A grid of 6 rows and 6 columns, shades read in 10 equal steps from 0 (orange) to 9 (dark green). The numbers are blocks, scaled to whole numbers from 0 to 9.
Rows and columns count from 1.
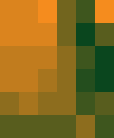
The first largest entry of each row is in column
5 5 6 6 5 6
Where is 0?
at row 1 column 3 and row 1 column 6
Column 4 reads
5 5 4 4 4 6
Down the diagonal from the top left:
1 1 2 4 7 7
